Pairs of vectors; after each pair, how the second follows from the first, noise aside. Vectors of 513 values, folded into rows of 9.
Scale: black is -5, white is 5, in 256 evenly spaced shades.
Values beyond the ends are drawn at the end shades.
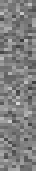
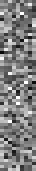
scaled up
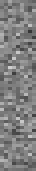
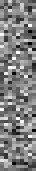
scaled up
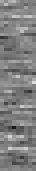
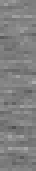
shrunk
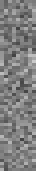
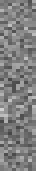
reversed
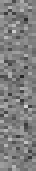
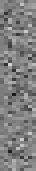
reversed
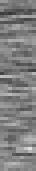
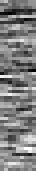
scaled up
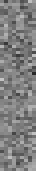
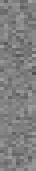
shrunk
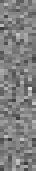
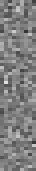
reversed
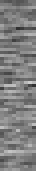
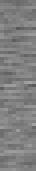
shrunk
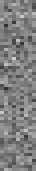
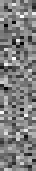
scaled up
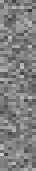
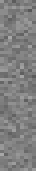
shrunk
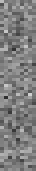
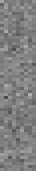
shrunk
